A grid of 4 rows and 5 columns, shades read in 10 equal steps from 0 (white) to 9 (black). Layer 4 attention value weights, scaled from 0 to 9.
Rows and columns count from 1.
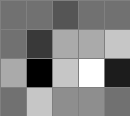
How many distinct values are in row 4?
3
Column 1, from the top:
5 5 3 5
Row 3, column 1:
3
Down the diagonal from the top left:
5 7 2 4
